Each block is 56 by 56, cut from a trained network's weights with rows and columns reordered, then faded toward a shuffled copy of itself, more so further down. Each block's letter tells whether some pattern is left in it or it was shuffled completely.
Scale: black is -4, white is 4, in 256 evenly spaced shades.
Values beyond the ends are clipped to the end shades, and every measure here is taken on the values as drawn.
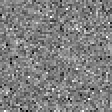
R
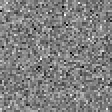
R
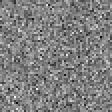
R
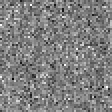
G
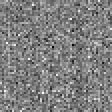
G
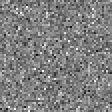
R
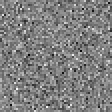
R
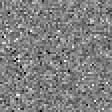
R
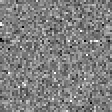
G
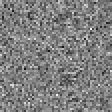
G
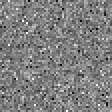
R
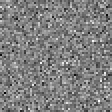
R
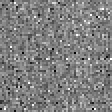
G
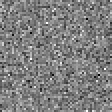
R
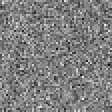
G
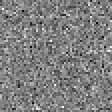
G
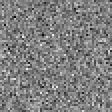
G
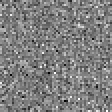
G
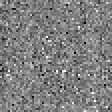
G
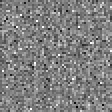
G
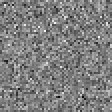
R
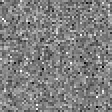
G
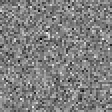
R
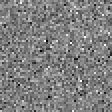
R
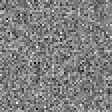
R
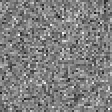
G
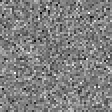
R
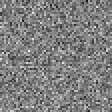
G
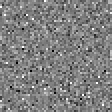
R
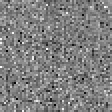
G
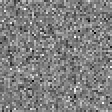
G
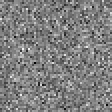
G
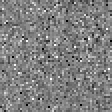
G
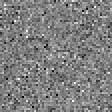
R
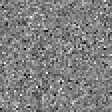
R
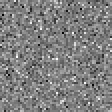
R
